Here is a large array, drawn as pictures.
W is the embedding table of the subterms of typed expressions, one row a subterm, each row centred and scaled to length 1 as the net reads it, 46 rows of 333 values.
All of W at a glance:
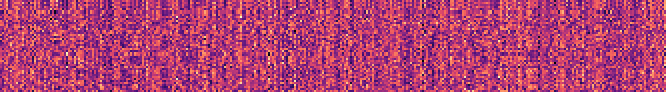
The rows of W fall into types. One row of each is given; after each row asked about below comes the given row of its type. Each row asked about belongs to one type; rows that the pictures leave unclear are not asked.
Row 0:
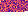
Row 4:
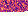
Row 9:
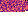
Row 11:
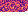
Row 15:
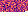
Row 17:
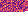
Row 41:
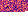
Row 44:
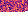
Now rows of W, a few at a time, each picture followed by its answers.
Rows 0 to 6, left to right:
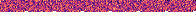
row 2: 0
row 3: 44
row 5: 9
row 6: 9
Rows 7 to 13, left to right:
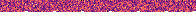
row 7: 44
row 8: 41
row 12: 4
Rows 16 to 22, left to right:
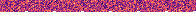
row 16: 15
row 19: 17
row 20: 44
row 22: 15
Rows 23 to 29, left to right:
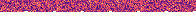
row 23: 4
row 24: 0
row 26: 41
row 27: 41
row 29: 17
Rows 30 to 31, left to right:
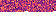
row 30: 4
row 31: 0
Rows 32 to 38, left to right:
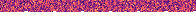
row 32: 11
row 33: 41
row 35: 15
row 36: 44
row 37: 4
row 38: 44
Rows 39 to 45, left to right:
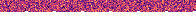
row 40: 17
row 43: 0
